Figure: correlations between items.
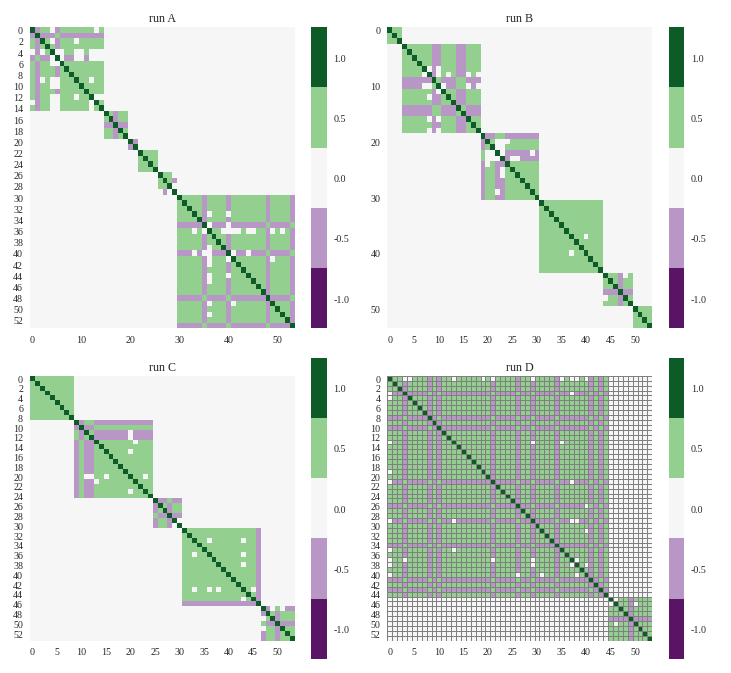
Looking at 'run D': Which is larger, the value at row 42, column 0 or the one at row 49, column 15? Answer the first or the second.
the first
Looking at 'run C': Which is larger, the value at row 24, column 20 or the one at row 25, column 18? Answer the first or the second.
the first
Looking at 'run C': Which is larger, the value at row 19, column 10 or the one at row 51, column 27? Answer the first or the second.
the first
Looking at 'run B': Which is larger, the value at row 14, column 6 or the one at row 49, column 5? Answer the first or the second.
the second
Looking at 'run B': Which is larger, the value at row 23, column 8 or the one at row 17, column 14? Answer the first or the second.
the first
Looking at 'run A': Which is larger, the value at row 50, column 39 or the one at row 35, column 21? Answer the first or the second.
the first
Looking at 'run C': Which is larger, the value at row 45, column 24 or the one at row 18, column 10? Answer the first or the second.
the second
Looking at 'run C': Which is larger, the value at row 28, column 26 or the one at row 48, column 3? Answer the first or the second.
the second
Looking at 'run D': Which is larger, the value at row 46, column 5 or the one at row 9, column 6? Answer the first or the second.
the second
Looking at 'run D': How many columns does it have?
54
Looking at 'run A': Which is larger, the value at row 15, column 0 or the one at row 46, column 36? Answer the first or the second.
the second
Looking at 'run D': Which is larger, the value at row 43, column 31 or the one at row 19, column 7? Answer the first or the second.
the second
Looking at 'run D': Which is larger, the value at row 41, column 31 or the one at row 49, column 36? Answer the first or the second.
the second
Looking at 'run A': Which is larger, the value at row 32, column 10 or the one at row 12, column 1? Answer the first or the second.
the first
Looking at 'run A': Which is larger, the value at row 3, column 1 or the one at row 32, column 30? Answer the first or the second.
the second
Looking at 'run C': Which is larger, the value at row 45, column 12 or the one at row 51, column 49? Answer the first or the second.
the second
